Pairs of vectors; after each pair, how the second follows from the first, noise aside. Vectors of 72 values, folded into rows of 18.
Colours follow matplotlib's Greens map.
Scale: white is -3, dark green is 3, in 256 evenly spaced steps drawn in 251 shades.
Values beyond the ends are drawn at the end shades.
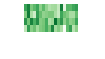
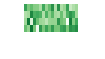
shuffled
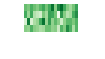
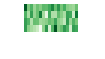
shuffled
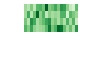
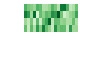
shuffled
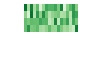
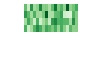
shuffled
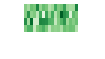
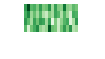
shuffled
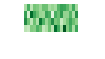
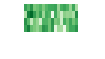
sign-scrambled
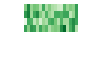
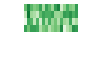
sign-scrambled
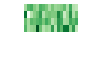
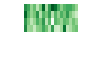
shuffled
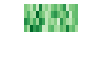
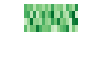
shuffled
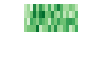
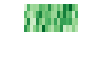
shuffled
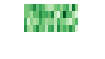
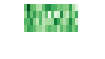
shuffled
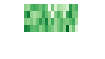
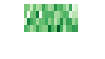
shuffled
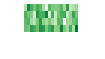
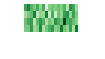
sign-scrambled
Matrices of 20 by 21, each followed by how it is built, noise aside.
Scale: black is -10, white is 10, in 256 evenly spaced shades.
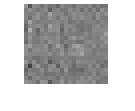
low rank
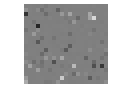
sparse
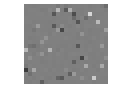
sparse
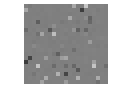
sparse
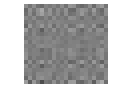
low rank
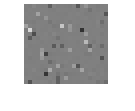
sparse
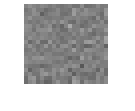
low rank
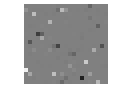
sparse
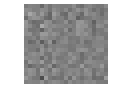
low rank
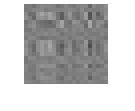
low rank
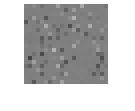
sparse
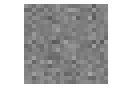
low rank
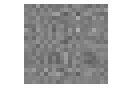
low rank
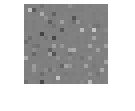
sparse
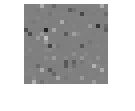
sparse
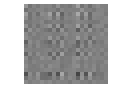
low rank
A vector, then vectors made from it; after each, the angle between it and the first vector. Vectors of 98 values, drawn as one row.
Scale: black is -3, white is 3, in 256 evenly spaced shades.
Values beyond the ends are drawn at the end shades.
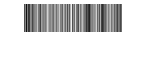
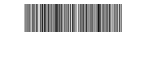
orthogonal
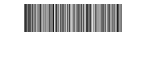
partly aligned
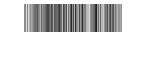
nearly opposite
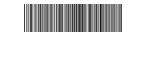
orthogonal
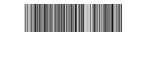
partly opposed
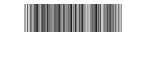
nearly opposite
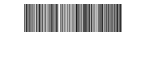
partly aligned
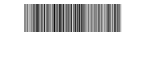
partly opposed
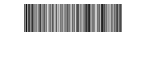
nearly parallel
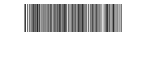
partly opposed
